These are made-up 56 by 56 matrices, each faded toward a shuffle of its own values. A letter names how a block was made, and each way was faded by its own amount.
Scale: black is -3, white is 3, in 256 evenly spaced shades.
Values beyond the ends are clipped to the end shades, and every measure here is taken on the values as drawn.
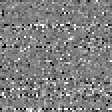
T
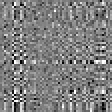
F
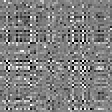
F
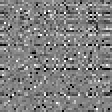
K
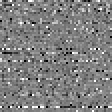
T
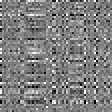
F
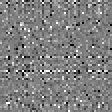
K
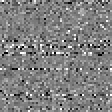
T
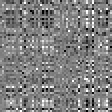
F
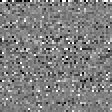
T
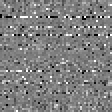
T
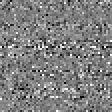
T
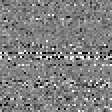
T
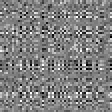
F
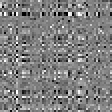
F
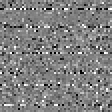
T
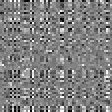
F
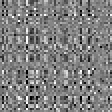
F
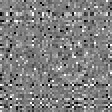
K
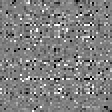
K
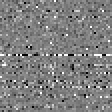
T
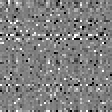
K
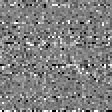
T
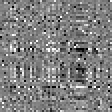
K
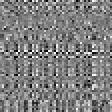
F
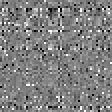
K
